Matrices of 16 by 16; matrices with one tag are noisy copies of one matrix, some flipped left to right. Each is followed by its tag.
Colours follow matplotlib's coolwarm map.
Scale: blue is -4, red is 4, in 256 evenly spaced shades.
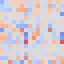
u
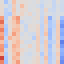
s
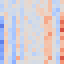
s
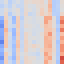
s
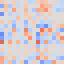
u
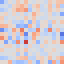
u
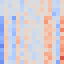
s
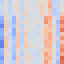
s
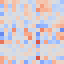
u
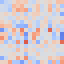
u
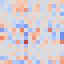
u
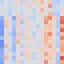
s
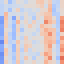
s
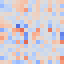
u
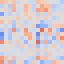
u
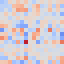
u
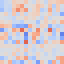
u
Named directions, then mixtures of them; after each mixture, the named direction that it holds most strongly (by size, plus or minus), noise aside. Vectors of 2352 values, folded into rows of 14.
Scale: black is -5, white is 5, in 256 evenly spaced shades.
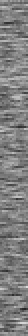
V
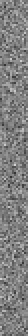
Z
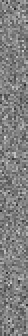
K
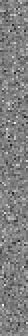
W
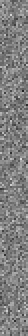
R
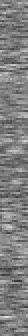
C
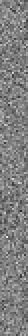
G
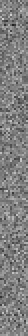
R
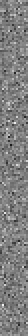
W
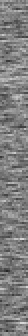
V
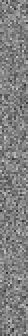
K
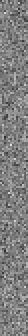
K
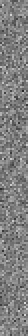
R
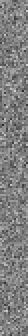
R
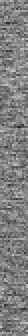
V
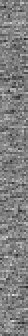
V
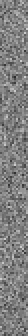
Z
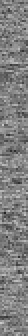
C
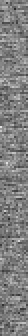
V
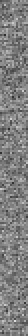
R
